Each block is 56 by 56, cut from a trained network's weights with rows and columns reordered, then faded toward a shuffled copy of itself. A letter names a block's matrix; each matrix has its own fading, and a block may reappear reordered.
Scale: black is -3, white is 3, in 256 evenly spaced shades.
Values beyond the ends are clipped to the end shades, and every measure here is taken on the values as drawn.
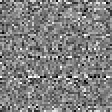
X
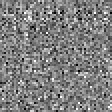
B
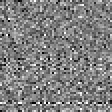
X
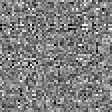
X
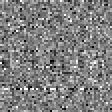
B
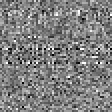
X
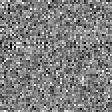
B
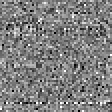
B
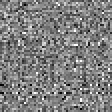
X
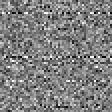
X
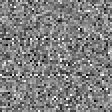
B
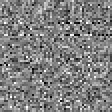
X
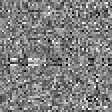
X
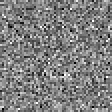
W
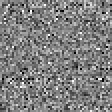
W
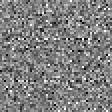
B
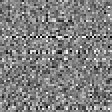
X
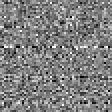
X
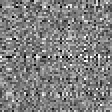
X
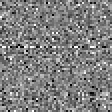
B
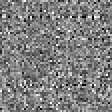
X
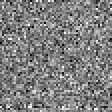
W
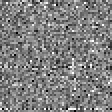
B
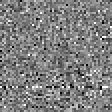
B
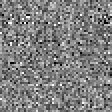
W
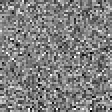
W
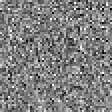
W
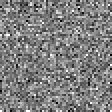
W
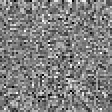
W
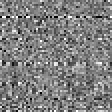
X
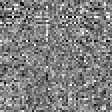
X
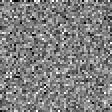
W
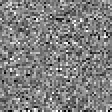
W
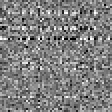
X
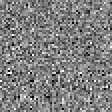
W
